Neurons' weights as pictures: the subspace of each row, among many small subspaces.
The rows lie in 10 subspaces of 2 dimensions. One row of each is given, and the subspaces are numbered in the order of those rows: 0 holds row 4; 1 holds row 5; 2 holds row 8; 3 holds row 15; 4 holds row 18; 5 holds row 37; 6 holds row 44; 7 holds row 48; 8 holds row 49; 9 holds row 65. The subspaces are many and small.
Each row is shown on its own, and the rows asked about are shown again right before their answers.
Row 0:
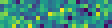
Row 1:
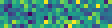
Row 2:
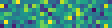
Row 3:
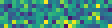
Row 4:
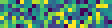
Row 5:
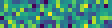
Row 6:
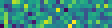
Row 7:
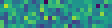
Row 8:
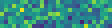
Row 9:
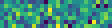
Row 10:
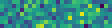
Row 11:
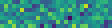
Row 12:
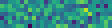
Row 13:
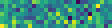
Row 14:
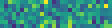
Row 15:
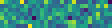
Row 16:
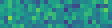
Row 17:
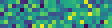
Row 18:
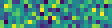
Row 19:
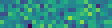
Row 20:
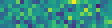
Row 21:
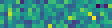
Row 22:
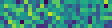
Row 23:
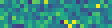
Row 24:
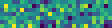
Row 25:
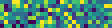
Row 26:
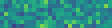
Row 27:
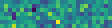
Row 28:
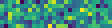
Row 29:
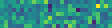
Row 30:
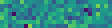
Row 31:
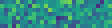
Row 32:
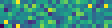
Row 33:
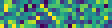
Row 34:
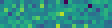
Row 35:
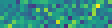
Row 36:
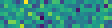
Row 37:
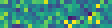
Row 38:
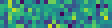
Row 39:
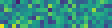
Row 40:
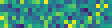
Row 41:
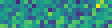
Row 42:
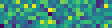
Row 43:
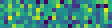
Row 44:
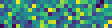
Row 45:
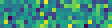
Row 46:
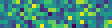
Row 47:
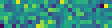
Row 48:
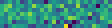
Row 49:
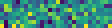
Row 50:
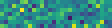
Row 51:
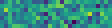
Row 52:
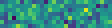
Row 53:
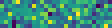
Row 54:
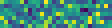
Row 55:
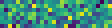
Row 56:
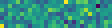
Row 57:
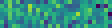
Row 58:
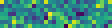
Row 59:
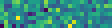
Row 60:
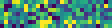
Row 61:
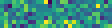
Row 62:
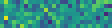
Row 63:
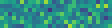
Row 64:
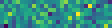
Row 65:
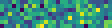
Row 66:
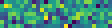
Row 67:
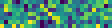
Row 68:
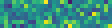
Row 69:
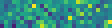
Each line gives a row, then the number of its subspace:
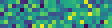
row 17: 2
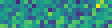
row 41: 6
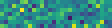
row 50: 2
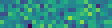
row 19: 9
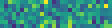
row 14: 1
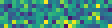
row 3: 7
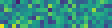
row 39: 8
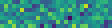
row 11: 1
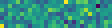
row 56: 0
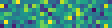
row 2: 4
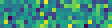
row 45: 2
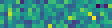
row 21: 9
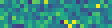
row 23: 5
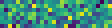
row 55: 8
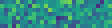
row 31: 8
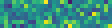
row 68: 7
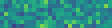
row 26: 5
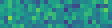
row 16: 2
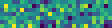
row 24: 1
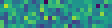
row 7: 4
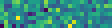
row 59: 8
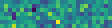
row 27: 1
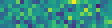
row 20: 0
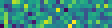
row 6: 8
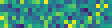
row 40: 0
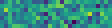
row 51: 5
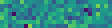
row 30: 3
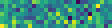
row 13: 5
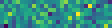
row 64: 4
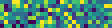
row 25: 8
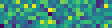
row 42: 6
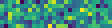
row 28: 9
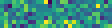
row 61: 7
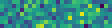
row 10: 9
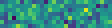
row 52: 0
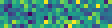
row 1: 7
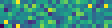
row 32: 6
